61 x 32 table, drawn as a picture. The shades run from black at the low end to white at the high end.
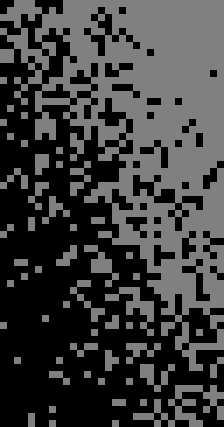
Ninth with the lowest average: bottom left. Calmest part: top right. Slope: up to the top right. Histogram: two levels.
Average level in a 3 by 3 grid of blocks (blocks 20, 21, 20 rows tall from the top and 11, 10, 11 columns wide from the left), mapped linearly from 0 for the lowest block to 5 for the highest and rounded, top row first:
245
124
012
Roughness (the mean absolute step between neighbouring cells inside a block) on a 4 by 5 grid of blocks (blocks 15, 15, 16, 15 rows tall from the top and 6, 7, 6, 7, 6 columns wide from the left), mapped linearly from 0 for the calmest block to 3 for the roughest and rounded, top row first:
3 2 3 0 0 | 2 3 3 2 1 | 1 1 2 2 2 | 0 1 2 3 3
